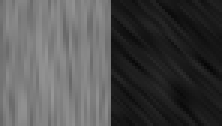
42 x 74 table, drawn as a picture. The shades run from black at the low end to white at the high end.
It is made of 1 by 2 panels. Panel 1,1: middling, streaked downward, faint in contrast. Panel 1,2: very low, slanting down to the right, faint in contrast.
